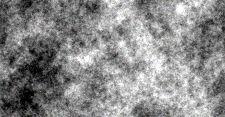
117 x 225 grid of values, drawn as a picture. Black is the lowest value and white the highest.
Odd rows or columns: none. Histogram: bell-shaped. Stripes: none. Ninth with the lowest average: bottom left.
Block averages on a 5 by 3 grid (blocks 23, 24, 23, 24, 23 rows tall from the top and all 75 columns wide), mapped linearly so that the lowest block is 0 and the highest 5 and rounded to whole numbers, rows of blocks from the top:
144 | 243 | 154 | 055 | 045
